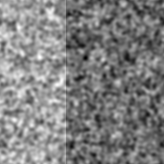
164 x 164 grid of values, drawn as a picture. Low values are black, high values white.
The field is mottled with small blotches. The left part is higher, up to a seam about 40% of the way across. The histogram is bell-shaped.
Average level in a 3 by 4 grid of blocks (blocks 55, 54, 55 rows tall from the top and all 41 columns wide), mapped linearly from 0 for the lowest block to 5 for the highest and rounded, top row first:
5310 | 5311 | 5310
